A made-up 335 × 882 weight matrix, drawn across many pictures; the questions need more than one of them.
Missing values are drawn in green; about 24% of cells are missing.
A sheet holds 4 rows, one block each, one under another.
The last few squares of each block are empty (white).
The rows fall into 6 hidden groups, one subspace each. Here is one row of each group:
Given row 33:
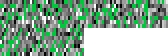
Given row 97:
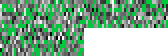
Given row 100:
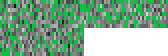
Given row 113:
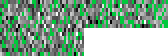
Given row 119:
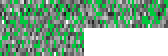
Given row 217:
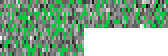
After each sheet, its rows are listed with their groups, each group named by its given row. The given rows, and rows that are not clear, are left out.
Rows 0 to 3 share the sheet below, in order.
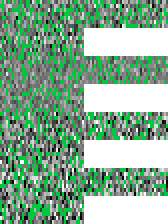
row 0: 217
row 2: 97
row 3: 113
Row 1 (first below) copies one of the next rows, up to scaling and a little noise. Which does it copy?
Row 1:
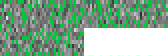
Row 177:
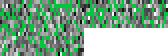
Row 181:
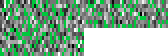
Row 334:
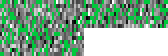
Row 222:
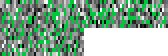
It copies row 181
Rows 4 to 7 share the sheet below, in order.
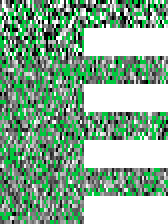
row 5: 113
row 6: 119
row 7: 119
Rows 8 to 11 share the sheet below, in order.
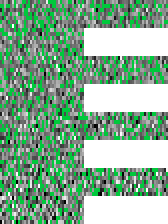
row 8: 100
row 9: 217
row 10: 97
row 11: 100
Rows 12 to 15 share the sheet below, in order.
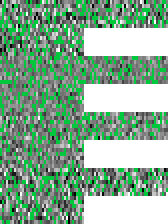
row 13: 217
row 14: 33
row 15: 113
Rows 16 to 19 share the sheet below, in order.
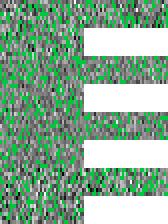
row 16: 113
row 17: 217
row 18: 217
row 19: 113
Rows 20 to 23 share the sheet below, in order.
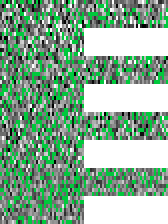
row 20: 113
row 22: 100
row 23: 33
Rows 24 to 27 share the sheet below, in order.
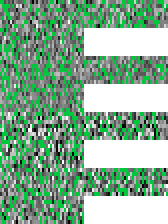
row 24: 33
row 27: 100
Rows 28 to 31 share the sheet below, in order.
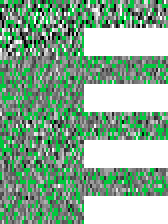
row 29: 97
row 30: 100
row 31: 217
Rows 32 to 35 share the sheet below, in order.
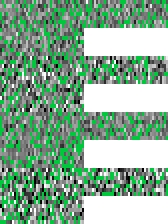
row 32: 217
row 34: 113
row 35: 100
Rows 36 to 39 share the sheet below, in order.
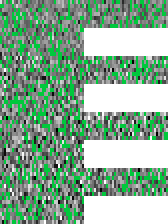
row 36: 100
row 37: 100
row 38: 119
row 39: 100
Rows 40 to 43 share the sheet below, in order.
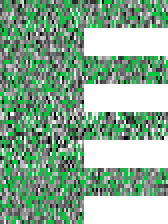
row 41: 33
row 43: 100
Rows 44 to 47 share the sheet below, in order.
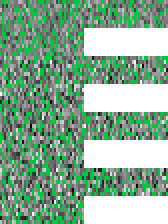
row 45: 217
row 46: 97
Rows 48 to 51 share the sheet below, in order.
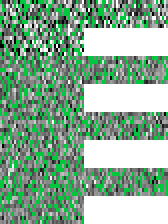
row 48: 33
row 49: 113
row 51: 97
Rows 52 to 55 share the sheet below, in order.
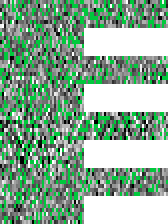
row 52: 217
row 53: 33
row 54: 100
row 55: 97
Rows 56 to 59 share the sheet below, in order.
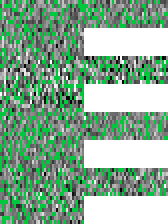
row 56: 33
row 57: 217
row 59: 97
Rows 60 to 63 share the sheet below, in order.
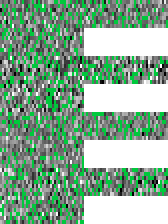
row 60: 100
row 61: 119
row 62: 113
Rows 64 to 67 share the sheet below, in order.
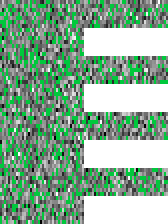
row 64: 97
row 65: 97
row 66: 119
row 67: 33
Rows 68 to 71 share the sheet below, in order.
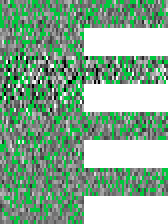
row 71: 33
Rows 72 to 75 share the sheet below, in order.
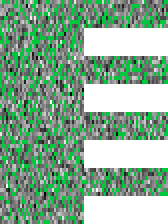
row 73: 217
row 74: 97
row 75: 113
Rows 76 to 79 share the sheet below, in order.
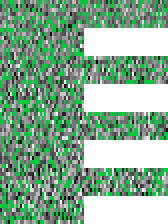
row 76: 33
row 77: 100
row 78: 119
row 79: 113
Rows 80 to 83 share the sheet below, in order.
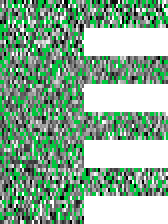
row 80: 217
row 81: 217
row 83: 97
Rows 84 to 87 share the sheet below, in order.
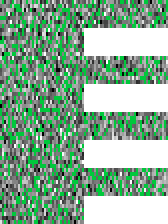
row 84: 100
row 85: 217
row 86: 33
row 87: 113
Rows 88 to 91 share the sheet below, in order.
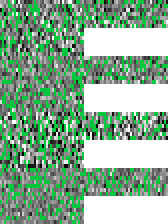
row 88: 100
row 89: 217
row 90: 100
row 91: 119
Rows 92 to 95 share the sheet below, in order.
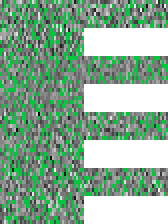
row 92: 217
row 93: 217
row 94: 217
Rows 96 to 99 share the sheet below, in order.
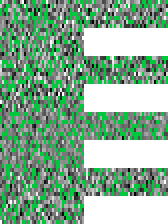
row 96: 119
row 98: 100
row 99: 100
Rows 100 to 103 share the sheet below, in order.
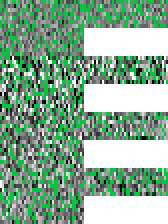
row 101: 113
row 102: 113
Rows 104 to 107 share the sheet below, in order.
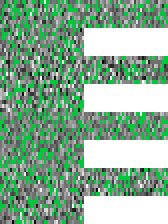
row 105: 113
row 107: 119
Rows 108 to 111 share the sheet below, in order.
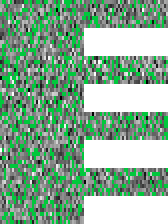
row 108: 217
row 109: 33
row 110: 217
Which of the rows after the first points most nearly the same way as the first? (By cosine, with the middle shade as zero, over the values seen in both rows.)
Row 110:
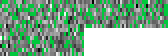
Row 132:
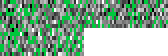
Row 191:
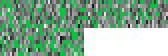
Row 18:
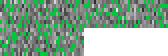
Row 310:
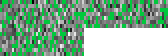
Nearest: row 310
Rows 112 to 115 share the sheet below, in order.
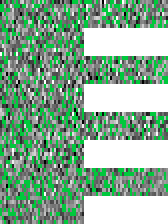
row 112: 100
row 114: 119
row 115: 113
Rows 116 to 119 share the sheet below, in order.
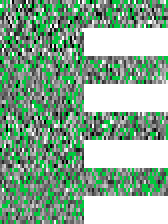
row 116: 33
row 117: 113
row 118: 113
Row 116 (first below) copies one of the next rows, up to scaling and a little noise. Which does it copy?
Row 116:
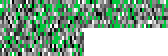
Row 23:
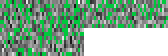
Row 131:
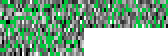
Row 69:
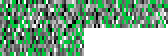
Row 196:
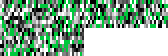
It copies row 23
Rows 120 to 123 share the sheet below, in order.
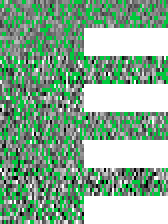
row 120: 97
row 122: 97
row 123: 100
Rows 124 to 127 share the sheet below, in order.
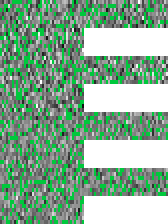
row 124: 100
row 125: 97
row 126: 100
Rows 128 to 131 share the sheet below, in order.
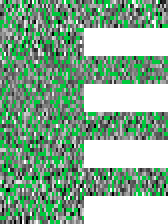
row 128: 217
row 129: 100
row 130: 97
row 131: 33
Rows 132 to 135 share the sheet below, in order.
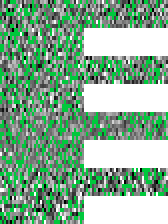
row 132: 100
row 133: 119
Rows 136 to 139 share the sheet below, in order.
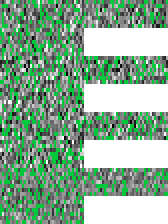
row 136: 113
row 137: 217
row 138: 100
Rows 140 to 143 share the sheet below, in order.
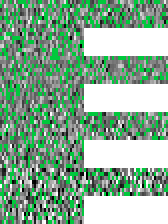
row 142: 100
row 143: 100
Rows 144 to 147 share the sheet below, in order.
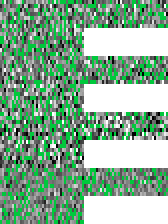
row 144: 217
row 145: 97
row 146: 217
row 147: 119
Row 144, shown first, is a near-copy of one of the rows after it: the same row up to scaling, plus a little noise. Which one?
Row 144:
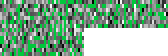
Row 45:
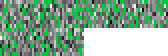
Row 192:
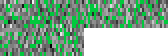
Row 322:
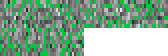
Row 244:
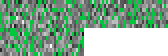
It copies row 45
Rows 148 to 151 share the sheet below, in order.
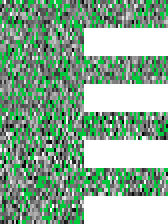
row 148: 217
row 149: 217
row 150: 113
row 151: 119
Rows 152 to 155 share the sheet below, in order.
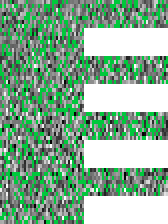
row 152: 97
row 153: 119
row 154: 113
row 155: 113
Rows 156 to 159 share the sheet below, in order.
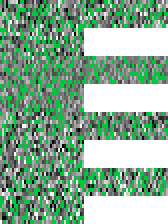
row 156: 97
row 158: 97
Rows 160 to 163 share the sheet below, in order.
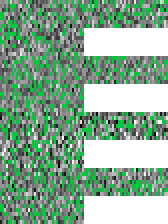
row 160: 33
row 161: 97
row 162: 119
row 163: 33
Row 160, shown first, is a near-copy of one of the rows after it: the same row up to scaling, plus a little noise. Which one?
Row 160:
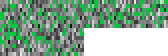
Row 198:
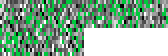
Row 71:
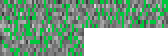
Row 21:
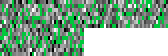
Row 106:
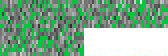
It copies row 106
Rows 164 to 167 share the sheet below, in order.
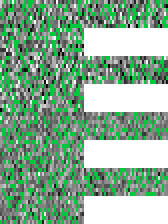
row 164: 97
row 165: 113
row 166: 33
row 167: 33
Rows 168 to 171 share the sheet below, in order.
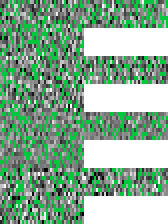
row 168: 113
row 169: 113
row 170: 97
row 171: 33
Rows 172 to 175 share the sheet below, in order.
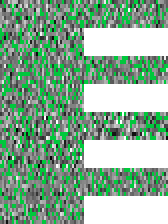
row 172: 100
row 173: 100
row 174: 217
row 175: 119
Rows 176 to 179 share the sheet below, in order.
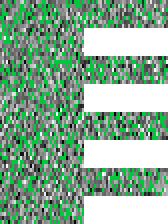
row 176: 100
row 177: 119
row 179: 113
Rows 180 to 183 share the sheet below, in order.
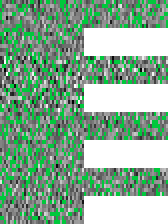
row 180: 113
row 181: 119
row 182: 217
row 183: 217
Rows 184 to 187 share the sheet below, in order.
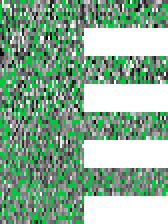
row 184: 97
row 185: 97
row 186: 217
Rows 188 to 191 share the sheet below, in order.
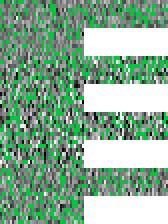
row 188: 217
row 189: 217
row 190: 217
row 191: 100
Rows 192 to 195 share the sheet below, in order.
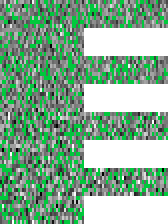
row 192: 217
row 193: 100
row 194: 97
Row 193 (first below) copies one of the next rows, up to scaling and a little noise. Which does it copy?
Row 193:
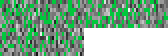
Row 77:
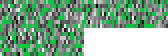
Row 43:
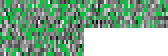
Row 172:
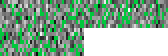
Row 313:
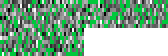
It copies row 172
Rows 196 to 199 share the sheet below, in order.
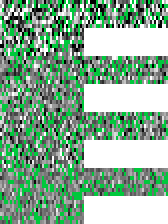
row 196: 33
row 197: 119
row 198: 33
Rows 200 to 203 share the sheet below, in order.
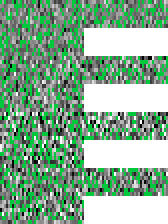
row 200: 113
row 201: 119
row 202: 217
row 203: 119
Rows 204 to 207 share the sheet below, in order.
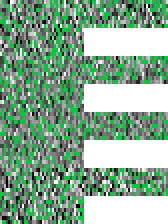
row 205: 33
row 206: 217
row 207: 113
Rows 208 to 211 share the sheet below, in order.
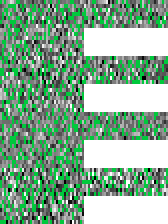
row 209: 113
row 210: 217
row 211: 217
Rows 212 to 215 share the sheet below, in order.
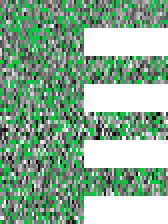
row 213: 97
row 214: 217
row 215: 97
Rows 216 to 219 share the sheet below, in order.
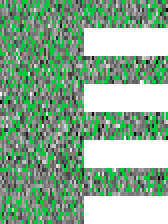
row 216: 119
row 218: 217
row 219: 119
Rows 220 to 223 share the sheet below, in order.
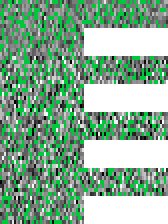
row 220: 100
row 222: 119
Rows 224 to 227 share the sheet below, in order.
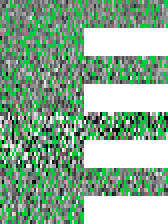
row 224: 113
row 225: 113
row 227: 100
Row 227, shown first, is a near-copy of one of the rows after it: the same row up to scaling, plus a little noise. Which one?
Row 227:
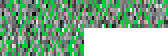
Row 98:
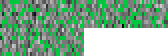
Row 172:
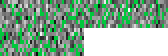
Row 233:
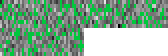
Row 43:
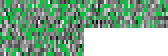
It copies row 98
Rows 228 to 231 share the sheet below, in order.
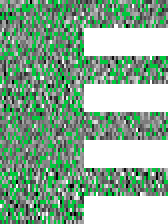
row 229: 100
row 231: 217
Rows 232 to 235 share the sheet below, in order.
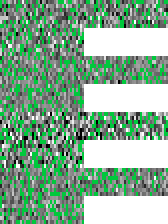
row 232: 217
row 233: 100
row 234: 100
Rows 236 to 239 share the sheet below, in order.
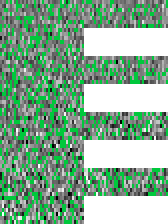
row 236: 113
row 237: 113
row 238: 217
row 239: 33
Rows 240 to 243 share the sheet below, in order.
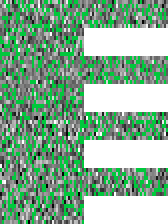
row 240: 113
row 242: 100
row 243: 100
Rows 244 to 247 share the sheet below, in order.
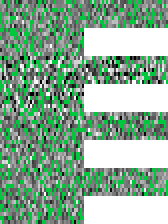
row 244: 217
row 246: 113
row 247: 113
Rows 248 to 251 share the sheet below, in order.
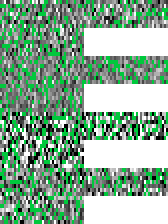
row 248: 217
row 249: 113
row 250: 100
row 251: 119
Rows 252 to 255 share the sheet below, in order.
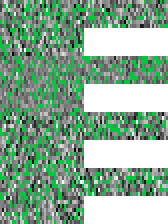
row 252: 97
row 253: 217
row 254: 113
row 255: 119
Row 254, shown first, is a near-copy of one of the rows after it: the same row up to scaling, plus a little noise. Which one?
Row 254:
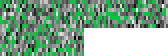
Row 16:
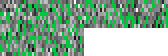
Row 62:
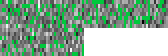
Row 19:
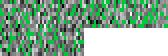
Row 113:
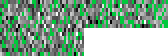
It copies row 16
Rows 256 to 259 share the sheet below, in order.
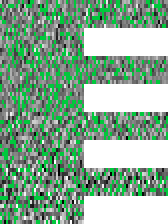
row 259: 97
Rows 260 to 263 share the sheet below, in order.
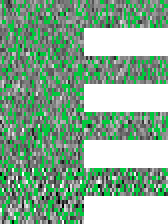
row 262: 119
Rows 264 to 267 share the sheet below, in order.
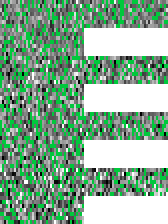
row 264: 119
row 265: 119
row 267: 113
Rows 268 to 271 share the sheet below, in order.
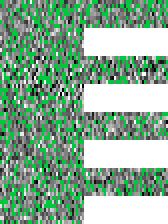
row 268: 217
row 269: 97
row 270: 119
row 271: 97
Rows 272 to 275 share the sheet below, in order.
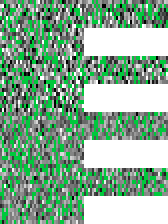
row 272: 113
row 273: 100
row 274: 33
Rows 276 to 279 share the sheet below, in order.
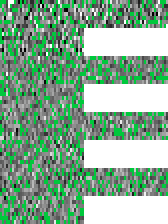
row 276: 97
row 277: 113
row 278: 217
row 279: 119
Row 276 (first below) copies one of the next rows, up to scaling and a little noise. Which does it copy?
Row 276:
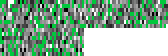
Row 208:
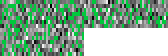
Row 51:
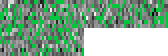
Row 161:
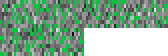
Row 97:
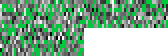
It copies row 51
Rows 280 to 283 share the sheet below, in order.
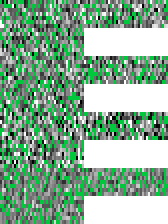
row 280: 97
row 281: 113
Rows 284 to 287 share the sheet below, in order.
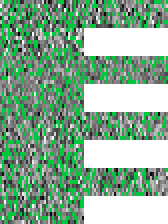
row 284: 33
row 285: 113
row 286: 113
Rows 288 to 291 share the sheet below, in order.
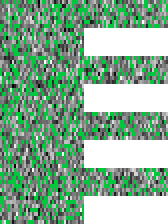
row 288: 113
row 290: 33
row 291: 217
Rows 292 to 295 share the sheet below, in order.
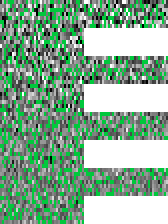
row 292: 217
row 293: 113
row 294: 217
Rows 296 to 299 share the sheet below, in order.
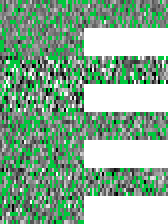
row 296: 119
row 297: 113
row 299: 119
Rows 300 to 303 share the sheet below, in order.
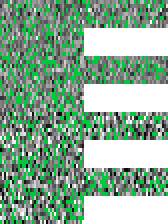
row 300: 119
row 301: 33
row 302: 33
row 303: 97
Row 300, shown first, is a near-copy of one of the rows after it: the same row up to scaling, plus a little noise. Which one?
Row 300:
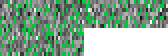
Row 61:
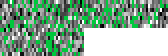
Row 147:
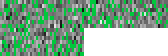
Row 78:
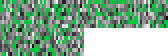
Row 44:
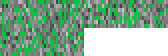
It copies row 61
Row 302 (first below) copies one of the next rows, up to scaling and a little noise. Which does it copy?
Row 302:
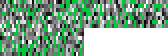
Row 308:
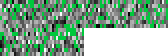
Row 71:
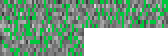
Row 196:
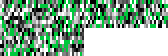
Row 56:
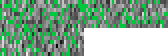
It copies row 71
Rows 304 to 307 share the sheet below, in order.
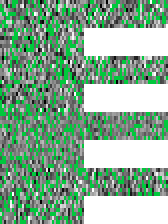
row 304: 97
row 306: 33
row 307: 100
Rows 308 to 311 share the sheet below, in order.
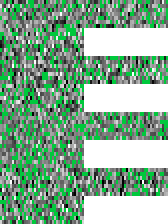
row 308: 33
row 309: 33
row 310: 217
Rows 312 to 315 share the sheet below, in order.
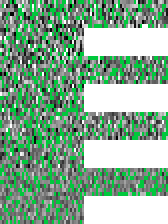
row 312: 113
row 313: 100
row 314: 119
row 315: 113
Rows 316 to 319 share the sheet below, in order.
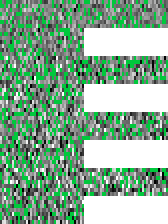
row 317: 97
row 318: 217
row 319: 217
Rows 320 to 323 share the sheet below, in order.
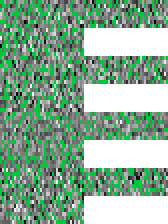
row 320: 217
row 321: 97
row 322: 217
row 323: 97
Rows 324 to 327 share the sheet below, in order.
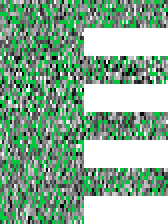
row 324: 217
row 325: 217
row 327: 100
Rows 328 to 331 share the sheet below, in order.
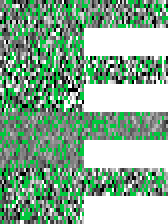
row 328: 217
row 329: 217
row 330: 119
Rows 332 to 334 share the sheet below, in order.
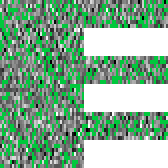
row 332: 100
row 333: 97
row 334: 119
